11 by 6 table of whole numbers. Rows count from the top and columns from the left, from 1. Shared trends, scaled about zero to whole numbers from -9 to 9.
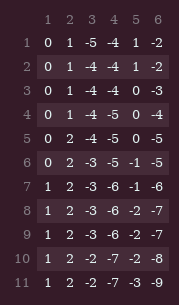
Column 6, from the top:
-2 -2 -3 -4 -5 -5 -6 -7 -7 -8 -9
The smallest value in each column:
0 1 -5 -7 -3 -9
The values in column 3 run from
-5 to -2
